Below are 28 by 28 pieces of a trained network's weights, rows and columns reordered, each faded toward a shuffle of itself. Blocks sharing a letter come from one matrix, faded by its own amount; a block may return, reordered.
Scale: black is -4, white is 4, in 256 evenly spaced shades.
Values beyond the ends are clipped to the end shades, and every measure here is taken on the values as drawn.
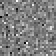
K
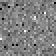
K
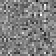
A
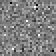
K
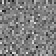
A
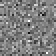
A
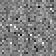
A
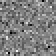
K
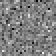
A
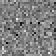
K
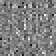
A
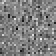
A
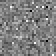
K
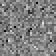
K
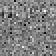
A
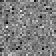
A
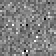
K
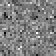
A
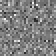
A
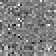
A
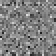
A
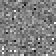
K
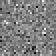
K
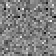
K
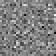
A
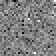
K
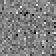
K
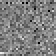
K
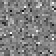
A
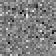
K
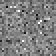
K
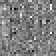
A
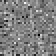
A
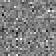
A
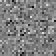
A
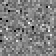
K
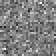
A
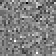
A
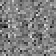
A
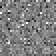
A
